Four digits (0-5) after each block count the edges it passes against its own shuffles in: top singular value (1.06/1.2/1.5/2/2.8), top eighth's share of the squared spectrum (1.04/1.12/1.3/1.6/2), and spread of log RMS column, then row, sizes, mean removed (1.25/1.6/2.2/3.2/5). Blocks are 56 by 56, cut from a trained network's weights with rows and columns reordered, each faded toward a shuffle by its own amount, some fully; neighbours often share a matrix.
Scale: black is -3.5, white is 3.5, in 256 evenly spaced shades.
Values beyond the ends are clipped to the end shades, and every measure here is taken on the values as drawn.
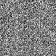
2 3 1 0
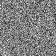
0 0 0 0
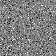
0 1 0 0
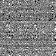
3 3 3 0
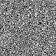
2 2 1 0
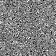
1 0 0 0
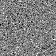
0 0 0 0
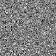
2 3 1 1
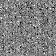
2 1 0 1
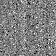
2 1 0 0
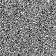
0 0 0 0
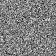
0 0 0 0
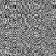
4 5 3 1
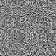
3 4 2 1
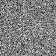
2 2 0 0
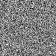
1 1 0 0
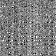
3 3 0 2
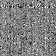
3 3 0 2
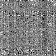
3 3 0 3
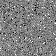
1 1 0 0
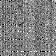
3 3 0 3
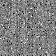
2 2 0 0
